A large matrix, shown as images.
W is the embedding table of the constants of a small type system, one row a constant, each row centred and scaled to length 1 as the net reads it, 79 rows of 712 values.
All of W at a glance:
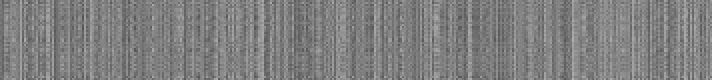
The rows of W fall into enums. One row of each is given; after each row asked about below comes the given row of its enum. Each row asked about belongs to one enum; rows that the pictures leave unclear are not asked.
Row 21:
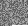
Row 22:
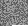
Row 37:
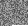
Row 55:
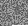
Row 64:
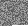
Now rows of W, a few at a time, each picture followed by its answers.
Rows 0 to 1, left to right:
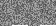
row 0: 55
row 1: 37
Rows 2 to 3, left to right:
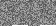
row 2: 64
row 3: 37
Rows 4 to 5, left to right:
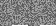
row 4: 55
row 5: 22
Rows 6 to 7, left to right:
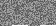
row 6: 55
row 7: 64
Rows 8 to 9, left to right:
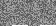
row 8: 22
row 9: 37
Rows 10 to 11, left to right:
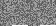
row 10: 22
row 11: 21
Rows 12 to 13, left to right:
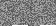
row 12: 64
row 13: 22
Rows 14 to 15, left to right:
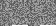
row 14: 21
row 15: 22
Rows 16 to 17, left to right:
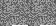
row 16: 22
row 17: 22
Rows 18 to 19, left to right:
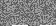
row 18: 22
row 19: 55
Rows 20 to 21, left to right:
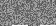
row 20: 55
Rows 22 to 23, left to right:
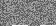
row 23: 64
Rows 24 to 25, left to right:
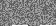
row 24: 21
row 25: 55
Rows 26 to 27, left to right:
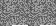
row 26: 22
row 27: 22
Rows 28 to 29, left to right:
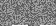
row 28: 55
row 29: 22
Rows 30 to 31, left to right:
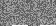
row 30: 22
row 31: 21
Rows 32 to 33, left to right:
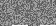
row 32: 55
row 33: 21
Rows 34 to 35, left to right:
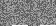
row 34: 22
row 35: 21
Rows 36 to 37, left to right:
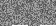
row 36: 55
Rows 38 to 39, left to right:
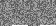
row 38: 37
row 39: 21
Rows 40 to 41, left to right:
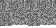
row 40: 21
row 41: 21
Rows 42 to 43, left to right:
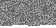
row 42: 64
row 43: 55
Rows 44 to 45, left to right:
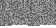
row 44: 21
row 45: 22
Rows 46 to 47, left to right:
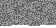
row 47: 64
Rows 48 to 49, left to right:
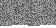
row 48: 55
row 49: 22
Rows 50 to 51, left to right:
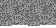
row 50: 55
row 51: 55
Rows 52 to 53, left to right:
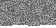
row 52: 64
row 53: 55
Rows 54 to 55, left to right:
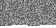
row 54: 21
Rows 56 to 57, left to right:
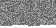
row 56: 64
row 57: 21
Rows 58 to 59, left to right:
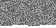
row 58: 64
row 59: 55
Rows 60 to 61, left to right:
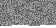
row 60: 55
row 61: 64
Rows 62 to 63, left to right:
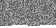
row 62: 21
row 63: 55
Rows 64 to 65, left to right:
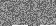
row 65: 21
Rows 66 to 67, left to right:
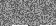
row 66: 37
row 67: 55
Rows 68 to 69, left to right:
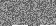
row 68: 64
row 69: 21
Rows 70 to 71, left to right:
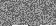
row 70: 64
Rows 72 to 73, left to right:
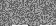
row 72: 21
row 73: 55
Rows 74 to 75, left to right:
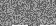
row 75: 21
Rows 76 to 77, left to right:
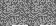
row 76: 22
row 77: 22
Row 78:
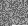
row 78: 21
